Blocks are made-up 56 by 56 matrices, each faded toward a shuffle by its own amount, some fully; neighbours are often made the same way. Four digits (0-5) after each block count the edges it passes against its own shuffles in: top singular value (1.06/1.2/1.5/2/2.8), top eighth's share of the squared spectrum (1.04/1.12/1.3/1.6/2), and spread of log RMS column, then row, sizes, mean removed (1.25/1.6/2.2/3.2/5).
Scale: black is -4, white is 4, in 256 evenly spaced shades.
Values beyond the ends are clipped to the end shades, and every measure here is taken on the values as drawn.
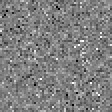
0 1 0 0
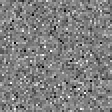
0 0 0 0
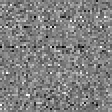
2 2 0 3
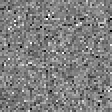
1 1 0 1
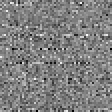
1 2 0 3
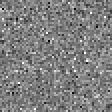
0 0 0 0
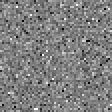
0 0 0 0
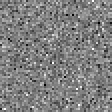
0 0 0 0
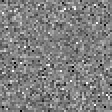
0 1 0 1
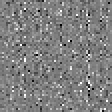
4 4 2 2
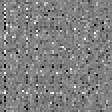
4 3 2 0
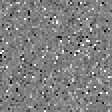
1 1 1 0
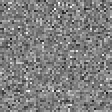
3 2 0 1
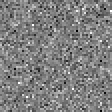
1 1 0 0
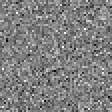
1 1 0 0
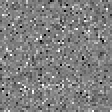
2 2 0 0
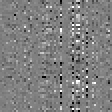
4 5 3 1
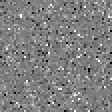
2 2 0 0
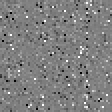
2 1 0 0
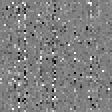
3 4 2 0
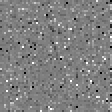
2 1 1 0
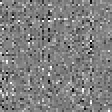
3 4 3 1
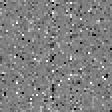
2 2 1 0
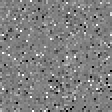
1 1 0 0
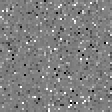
0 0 0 0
